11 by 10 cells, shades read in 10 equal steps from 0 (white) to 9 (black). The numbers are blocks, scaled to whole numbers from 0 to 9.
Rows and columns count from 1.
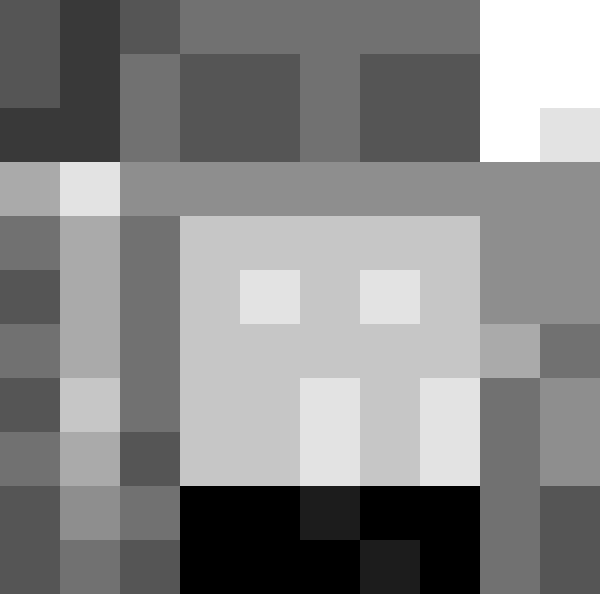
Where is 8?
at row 10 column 6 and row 11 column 7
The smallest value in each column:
3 1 4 2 1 1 1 1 0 0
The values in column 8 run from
1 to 9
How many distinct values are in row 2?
4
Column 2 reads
7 7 7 1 3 3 3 2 3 4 5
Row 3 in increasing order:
0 1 5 5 6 6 6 6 7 7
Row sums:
44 47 49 36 31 30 31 30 31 70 72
